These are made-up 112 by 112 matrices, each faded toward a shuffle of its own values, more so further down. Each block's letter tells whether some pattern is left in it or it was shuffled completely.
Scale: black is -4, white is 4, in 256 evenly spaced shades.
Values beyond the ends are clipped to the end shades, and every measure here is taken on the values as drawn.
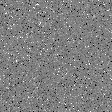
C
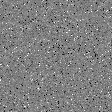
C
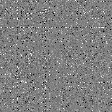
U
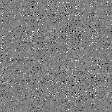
U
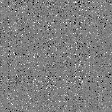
U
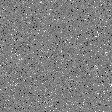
C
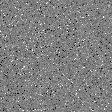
C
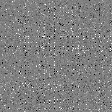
U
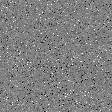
C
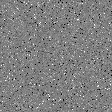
C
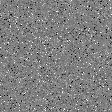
C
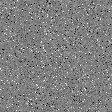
C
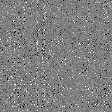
U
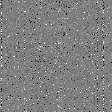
U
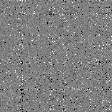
U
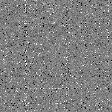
U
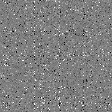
U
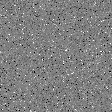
C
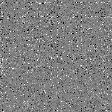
U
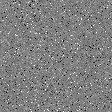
C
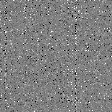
U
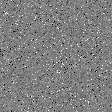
C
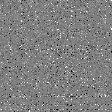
U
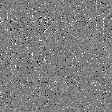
U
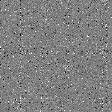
U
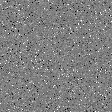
C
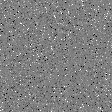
C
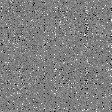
U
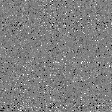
U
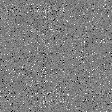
U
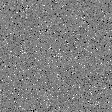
C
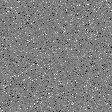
C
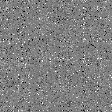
U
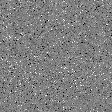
C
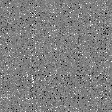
U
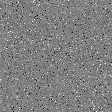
C
